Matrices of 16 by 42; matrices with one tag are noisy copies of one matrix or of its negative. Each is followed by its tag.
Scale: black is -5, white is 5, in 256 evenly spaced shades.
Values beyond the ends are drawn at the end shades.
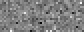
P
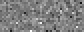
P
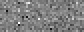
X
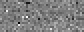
X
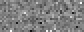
P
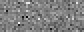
X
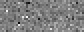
X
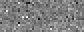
X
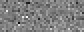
X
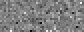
P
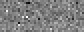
X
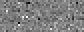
X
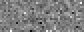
P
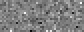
P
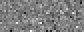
P
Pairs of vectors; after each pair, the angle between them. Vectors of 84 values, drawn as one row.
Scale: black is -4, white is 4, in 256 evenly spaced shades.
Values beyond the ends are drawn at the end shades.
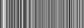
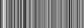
nearly parallel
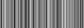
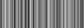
nearly parallel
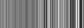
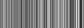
nearly parallel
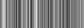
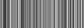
partly opposed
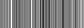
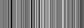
nearly opposite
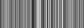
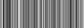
orthogonal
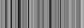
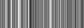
nearly opposite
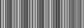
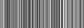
partly aligned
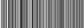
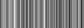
orthogonal
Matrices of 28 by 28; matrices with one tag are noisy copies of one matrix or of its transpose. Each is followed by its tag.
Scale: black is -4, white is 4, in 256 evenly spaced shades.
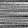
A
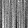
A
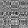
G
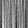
A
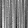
A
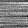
A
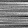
A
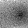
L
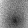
L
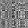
G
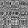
G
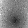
L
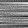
A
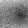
L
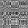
G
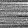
A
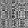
G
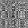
G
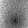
L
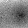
L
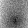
L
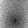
L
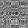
G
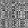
G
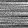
A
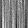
A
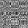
G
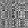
G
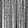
A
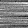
A
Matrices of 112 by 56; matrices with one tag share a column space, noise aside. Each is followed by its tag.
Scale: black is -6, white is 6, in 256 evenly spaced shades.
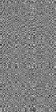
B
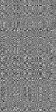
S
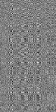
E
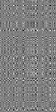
S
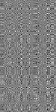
E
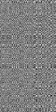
B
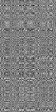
S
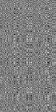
E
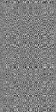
B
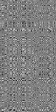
S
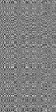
B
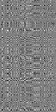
S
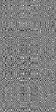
S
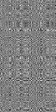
S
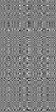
S
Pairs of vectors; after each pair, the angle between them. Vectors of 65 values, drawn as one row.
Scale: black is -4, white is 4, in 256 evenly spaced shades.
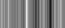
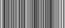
partly aligned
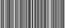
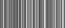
partly opposed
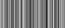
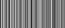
orthogonal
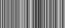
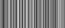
orthogonal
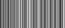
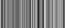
partly opposed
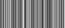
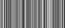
nearly opposite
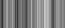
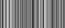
partly aligned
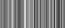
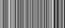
partly aligned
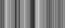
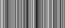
partly opposed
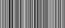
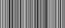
nearly parallel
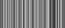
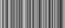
orthogonal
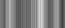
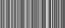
orthogonal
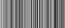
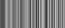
partly opposed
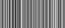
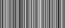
partly aligned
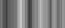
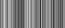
partly opposed
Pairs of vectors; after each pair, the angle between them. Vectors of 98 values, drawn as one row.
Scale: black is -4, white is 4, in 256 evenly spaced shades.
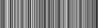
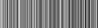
orthogonal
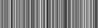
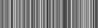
nearly parallel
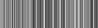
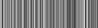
orthogonal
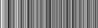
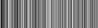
nearly opposite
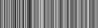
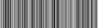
partly opposed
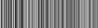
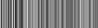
nearly parallel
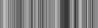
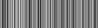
orthogonal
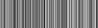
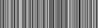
partly aligned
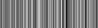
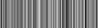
nearly parallel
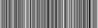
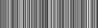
partly opposed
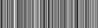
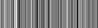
partly aligned
